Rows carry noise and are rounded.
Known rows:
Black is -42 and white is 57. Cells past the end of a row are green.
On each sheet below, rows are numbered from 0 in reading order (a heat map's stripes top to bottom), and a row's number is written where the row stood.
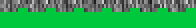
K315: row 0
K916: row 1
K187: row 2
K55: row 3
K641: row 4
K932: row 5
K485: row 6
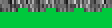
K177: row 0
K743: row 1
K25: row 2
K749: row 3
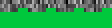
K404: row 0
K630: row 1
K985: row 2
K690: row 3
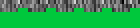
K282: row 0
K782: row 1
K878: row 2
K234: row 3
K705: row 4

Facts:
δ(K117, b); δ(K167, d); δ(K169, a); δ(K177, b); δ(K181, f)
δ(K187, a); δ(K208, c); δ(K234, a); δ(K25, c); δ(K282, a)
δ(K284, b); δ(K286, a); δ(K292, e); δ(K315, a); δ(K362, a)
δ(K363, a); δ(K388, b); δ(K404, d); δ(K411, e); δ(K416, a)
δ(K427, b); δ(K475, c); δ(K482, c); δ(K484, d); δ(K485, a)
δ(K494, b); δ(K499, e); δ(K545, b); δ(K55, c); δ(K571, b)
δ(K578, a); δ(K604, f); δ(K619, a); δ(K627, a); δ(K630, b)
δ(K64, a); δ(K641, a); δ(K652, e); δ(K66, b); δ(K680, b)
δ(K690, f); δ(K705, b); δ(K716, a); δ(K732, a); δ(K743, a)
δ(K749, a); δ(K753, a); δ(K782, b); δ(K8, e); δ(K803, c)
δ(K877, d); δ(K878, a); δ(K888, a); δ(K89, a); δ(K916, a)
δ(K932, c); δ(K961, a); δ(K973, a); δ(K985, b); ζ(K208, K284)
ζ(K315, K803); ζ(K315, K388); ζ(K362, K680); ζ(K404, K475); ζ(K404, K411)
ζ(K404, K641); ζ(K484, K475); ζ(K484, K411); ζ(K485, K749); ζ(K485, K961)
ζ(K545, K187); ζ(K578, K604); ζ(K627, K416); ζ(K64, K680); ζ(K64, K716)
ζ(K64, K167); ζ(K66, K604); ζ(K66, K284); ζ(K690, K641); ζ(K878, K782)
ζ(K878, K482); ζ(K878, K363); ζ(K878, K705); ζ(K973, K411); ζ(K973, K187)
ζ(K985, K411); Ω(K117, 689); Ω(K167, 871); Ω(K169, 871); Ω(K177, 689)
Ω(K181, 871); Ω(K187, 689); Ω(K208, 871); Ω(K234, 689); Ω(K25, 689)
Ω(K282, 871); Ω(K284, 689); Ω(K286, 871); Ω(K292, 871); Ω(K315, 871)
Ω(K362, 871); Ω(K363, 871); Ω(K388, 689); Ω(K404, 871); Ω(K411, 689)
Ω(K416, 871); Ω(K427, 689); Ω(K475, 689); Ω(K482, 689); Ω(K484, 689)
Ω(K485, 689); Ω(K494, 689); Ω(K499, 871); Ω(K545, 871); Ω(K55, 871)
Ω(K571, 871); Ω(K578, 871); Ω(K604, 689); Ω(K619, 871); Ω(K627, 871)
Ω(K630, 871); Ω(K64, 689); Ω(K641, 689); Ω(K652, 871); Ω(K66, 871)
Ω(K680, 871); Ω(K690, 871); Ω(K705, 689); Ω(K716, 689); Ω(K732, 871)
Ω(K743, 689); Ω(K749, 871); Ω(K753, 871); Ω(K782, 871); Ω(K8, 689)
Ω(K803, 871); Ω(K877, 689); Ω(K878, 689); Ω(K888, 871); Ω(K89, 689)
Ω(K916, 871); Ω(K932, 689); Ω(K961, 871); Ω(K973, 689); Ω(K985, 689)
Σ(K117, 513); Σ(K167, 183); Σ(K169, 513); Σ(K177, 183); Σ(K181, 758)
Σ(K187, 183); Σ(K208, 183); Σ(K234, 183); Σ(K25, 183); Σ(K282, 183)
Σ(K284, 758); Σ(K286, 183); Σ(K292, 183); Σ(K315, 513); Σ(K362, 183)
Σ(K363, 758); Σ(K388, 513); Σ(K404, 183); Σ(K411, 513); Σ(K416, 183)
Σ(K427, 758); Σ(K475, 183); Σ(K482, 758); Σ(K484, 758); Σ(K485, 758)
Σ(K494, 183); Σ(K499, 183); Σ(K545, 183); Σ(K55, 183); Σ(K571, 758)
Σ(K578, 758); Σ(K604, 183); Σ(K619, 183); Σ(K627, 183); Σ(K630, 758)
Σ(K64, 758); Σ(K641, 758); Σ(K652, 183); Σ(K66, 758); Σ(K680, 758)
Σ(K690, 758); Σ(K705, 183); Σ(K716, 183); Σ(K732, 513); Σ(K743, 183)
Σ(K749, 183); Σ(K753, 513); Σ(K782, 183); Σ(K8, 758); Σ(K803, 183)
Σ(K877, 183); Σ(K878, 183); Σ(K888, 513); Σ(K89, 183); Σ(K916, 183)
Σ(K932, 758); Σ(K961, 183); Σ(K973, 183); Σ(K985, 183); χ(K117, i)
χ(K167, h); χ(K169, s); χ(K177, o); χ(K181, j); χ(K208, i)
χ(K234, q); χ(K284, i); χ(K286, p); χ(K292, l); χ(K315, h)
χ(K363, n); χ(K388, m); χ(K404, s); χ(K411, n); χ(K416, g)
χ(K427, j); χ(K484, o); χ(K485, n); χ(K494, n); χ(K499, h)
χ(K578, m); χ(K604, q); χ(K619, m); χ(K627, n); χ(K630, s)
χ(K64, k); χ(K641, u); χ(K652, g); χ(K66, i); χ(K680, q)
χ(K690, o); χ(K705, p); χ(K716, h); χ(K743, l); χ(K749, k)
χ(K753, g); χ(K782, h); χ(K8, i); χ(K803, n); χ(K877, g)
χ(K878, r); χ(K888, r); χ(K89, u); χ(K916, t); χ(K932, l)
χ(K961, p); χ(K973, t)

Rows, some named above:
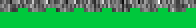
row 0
K404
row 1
K627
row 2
K803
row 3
K89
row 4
K117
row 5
K578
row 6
K64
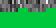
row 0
K177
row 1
K208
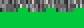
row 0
K680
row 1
K485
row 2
K482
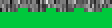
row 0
K652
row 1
K284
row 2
K499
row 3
K169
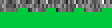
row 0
K362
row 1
K803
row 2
K571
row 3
K578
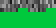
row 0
K782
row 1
K484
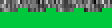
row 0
K363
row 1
K177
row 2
K64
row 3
K494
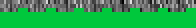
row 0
K315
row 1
K416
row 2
K482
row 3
K716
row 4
K604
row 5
K427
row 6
K388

